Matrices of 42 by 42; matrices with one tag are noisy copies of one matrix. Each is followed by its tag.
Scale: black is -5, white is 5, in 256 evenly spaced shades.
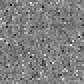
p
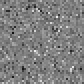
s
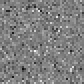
s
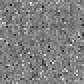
p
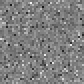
p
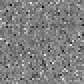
p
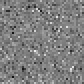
s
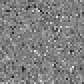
s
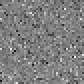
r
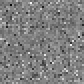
p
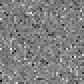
r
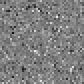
s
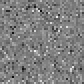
s
